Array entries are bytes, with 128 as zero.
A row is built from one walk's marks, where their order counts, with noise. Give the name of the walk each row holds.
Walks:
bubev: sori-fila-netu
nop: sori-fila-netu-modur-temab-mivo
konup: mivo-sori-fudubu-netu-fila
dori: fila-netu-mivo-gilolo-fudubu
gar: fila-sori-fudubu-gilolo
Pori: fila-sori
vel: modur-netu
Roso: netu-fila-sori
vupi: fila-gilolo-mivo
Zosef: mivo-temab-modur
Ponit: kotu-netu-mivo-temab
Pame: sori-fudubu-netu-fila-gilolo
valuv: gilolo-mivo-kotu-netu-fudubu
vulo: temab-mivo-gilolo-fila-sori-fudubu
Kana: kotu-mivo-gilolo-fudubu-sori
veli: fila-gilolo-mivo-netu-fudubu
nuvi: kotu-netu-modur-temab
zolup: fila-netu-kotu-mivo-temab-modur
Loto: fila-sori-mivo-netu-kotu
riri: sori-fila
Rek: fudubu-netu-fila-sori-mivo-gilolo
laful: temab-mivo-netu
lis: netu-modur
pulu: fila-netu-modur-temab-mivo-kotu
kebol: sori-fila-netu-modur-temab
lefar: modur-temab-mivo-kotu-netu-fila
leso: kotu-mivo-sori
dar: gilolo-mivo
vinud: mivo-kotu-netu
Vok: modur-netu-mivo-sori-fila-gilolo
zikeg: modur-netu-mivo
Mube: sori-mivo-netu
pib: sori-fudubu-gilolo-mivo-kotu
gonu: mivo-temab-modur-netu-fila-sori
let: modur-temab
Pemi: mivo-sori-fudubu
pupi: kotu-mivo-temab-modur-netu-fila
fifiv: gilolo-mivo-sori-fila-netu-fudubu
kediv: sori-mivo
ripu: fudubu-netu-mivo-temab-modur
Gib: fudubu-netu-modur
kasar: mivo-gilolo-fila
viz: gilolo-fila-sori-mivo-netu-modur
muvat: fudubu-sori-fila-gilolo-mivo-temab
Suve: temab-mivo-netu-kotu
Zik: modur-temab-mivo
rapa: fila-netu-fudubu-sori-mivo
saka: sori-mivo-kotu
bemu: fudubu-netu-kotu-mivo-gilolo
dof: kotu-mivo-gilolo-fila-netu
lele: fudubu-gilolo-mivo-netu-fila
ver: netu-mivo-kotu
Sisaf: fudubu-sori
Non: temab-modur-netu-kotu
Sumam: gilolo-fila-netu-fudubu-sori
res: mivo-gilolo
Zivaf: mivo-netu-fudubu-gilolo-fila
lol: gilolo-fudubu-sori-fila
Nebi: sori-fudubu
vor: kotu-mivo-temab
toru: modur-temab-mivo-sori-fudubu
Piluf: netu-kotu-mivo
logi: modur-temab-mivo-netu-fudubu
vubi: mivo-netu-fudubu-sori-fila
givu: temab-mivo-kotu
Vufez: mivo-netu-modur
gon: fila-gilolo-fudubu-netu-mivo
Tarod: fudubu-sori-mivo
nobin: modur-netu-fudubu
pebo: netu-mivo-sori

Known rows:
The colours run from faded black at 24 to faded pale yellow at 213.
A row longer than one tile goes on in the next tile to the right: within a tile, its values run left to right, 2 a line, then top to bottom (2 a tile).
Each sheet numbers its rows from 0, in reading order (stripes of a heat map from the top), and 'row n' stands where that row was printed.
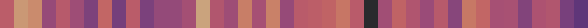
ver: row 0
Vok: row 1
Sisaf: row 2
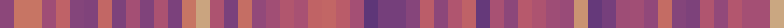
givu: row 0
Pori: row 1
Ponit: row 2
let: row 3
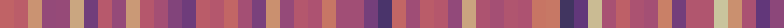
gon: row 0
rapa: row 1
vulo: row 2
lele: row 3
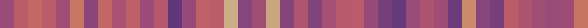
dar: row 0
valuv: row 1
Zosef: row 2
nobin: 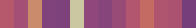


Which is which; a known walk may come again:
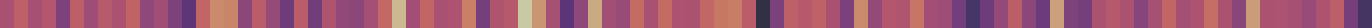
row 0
kediv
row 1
Suve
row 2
lele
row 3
lol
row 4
rapa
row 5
ripu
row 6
Pemi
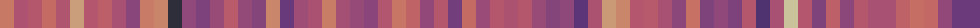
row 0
gar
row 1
nop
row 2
pebo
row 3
pib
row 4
Roso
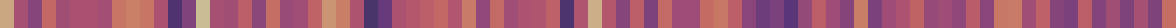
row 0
riri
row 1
vubi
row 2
res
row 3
gonu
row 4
Zik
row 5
givu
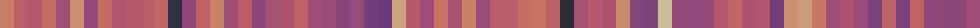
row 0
Rek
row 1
leso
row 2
Vok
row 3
nobin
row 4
Loto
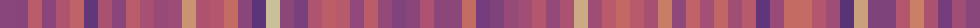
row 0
Ponit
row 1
Gib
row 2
nuvi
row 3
dar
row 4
viz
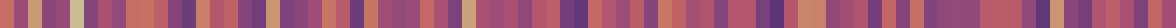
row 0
veli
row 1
vel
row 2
toru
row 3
Sisaf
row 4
Piluf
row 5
lis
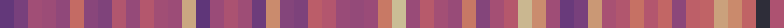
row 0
let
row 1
Zosef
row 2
konup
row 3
kasar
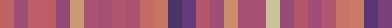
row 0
vulo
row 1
dori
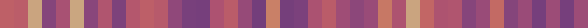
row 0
valuv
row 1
zolup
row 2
saka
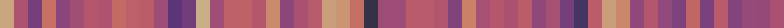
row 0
Pori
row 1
Zivaf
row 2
Tarod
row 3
ver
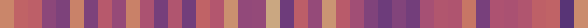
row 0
Mube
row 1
gon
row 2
muvat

